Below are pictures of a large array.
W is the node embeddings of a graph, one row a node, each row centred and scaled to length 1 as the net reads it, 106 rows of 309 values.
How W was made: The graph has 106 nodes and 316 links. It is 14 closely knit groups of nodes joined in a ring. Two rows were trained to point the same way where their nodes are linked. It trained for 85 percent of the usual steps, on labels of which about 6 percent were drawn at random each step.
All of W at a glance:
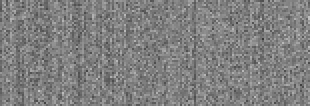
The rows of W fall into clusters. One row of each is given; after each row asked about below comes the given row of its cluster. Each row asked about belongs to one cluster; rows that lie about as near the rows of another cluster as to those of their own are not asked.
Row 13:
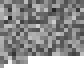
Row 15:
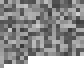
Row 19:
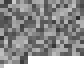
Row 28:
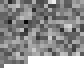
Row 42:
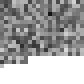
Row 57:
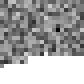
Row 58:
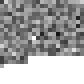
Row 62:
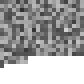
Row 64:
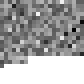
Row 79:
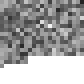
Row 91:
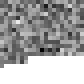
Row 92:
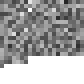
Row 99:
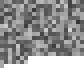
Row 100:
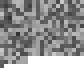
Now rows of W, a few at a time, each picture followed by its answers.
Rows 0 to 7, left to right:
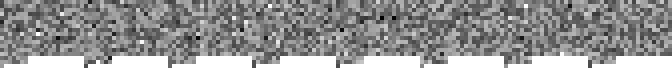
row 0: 28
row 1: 15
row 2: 100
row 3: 62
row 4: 100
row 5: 28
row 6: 42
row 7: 62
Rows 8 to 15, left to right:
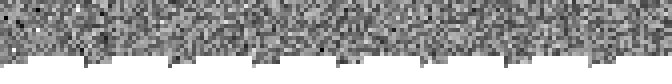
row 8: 13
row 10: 92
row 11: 19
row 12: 64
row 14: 100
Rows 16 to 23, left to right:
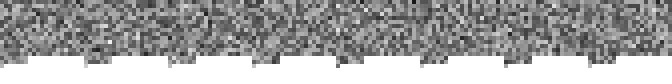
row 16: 13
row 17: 15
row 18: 19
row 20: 92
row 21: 42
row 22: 58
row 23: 99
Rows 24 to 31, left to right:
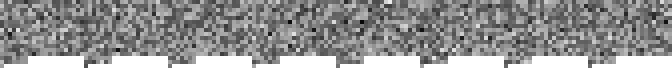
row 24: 15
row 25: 64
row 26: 28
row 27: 13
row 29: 79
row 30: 100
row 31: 100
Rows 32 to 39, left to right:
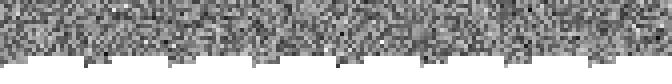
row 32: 13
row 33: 92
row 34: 28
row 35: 19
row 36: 92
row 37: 99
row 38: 42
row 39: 28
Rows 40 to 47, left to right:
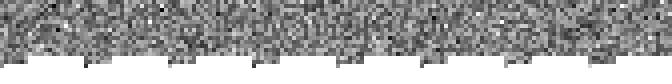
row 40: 28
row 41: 100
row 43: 64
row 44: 58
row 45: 64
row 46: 15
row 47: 15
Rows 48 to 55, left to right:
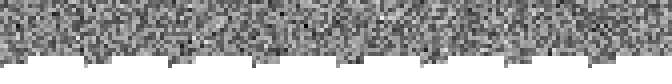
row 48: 57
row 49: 13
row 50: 57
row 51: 62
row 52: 19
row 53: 91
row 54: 57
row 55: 79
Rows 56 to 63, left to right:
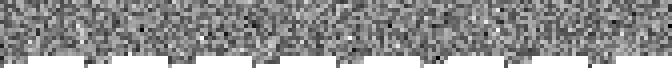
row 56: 100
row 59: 19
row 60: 62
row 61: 99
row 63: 28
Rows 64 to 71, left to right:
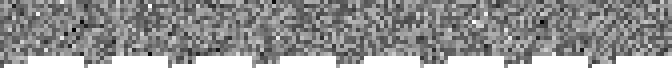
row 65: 100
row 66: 91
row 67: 91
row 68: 42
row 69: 99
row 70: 58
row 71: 92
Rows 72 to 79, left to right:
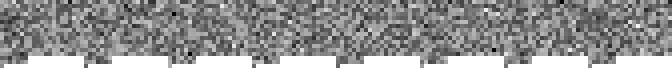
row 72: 79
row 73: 28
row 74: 99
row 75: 28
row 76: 92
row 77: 91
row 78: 57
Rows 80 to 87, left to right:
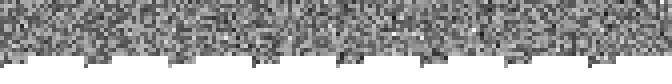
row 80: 64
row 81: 79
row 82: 91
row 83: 100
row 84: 42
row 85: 79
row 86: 15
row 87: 92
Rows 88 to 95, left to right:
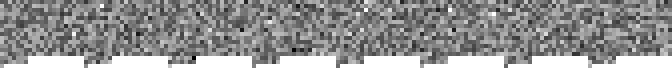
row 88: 13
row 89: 62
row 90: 42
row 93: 91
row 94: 92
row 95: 99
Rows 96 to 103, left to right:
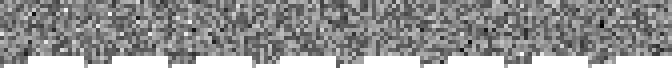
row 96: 58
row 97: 99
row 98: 42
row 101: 15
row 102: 58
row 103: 91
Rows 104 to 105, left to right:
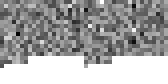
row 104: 92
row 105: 42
